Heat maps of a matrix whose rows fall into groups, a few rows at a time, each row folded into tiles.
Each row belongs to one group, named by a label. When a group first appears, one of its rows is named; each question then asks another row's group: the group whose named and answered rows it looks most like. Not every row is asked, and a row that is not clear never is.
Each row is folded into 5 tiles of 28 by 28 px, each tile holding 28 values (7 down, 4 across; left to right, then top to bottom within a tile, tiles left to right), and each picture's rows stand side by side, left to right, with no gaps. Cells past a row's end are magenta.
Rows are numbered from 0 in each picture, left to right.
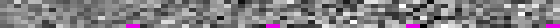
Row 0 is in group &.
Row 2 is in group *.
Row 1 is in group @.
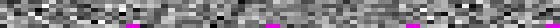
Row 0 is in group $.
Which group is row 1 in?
@
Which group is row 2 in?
*
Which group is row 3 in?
$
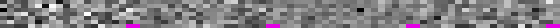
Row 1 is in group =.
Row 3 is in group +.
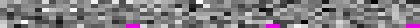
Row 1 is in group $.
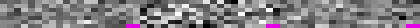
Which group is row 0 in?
=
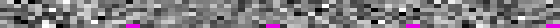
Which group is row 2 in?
$
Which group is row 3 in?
&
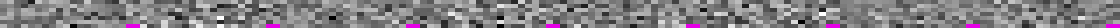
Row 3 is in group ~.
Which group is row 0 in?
+
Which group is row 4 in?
@
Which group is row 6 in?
~
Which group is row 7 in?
&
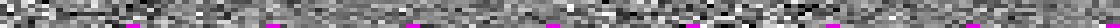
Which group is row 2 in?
$
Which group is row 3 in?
*
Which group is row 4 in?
@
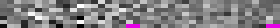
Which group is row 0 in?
~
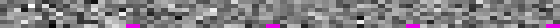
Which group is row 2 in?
~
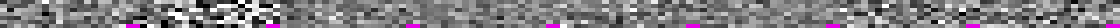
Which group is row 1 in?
~
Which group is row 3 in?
~
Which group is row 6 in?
$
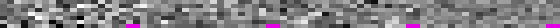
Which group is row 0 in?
~
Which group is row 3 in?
+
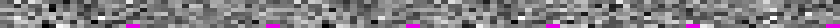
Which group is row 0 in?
&
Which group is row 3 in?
&
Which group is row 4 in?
$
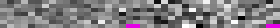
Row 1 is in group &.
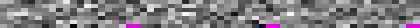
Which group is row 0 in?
+
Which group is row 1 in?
@
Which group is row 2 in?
+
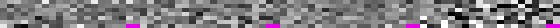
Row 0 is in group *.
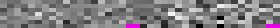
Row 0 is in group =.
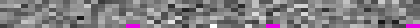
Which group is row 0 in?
@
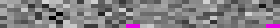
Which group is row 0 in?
=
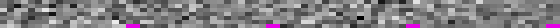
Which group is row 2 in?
@
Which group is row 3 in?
@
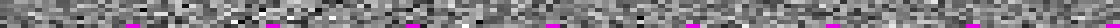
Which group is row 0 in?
~
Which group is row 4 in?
~
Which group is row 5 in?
*
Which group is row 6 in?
=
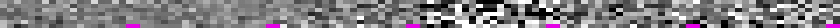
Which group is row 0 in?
*
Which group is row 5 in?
~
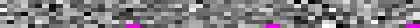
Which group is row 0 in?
$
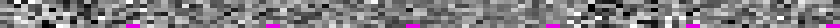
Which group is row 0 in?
&
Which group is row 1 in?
$
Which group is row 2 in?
=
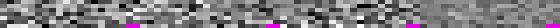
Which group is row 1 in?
$
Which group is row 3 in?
~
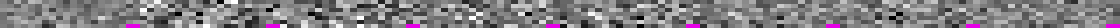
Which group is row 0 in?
&
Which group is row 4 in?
~
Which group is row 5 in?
~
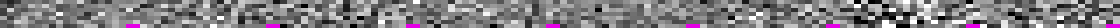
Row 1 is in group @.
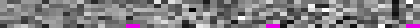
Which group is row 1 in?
&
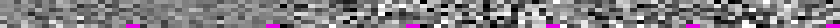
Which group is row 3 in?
@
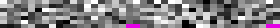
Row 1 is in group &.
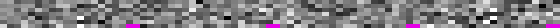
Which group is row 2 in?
+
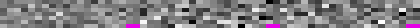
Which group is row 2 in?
$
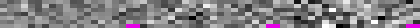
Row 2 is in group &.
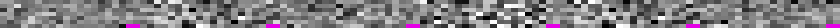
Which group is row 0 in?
@
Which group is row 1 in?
&
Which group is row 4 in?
&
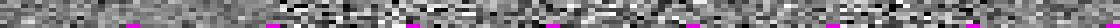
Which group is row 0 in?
@
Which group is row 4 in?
@
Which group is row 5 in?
+
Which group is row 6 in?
$
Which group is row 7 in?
=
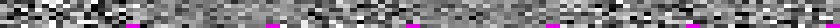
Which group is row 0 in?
=
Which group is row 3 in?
=
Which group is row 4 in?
$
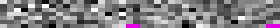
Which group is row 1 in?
&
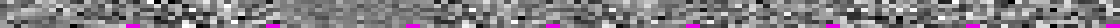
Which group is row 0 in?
+
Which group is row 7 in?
+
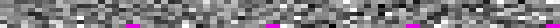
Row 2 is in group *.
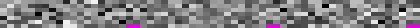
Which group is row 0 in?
=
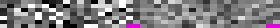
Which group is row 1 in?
&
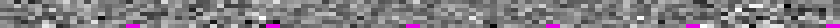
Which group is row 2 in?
@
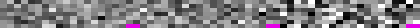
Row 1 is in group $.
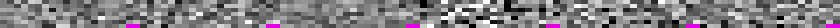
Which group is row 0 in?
&
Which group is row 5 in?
~
